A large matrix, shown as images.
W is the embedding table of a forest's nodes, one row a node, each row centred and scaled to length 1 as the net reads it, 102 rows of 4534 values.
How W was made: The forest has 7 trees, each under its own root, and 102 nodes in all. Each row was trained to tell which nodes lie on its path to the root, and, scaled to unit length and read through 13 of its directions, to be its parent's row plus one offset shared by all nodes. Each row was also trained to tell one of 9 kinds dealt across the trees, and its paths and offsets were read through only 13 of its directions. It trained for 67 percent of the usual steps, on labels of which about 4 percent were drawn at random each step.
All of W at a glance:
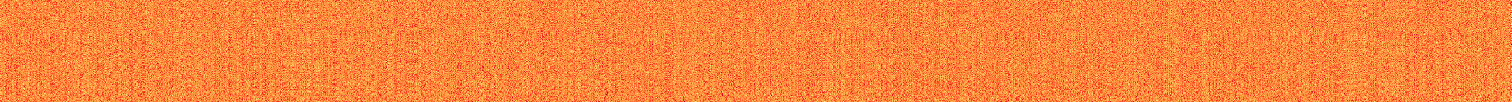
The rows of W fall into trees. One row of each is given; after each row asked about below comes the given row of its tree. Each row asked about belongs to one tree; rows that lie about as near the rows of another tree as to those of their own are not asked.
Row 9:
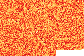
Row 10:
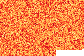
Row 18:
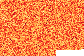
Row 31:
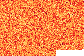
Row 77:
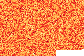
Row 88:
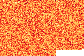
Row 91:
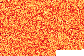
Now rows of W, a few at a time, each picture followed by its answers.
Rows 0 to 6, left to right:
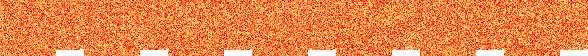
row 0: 18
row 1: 9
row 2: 10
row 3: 10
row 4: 10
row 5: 31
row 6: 18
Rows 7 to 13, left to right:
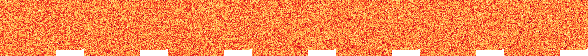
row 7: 77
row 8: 91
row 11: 18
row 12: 10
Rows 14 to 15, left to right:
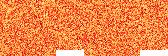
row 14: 91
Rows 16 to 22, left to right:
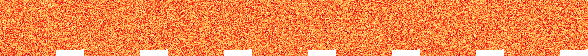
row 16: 9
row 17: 9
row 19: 9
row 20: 77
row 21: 18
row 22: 77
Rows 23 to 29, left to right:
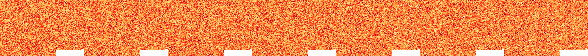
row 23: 88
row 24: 18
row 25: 10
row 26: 18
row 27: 91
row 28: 31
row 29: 9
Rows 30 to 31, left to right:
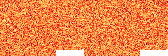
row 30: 31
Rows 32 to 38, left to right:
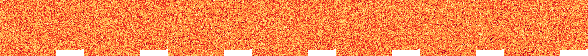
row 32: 18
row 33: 31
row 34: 91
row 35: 77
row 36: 10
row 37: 91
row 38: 10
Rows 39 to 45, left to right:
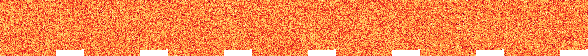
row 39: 91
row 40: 10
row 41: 91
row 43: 77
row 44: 9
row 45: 18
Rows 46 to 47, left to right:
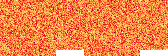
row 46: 91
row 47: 18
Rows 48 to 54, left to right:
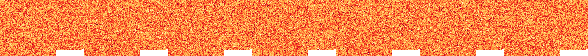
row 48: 77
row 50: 9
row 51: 91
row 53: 31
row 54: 10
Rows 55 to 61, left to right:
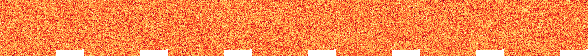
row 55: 9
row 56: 77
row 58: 10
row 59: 18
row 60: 88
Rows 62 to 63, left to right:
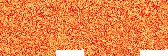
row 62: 91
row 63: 91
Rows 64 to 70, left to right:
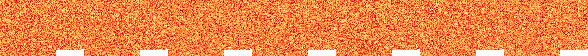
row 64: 18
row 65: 88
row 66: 88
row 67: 88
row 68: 88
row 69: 18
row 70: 88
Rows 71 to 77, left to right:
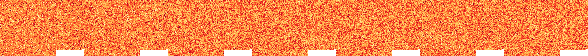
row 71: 9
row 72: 10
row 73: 91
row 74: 31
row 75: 77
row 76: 18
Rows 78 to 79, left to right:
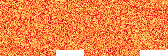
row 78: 18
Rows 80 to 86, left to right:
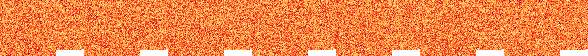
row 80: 91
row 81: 10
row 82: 10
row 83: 91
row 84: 91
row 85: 91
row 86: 18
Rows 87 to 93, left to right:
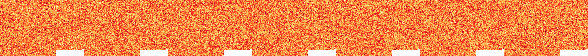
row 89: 77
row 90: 18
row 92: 88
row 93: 10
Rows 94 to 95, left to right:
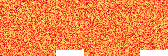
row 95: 31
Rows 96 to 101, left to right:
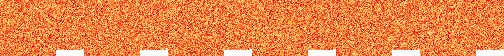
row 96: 77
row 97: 9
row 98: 91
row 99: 77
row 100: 9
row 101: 18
